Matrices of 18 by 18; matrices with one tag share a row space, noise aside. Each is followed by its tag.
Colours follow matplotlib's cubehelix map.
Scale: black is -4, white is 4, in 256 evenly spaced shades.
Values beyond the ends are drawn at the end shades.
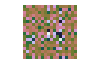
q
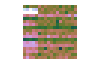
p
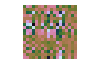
q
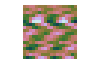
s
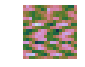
s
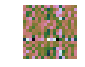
q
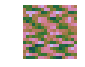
s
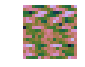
s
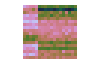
p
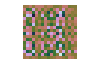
q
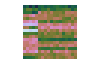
p
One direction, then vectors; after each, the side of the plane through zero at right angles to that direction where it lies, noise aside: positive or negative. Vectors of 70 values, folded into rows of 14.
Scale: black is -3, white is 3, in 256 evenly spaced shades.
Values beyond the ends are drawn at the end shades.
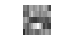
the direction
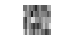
negative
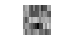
negative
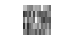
positive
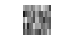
positive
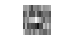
negative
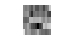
negative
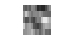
negative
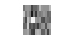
negative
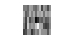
positive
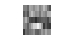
positive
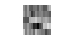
negative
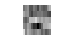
negative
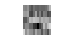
negative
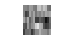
positive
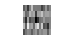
positive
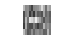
negative
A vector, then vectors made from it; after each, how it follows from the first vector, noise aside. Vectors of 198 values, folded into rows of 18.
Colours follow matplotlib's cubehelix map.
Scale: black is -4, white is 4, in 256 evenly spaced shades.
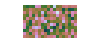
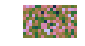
negated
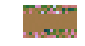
partly zeroed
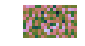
negated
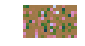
partly zeroed
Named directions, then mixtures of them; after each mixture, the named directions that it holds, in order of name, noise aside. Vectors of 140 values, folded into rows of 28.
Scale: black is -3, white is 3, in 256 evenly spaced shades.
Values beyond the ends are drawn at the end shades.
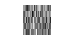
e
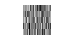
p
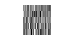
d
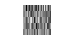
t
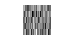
d, e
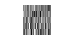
d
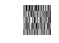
t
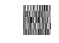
t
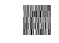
d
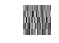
e, p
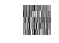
d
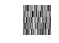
d, e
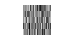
p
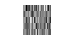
e, t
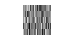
p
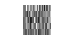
t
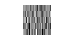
e, p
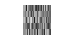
p, t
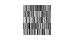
p, t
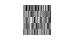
t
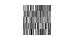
d, p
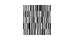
p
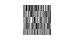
t
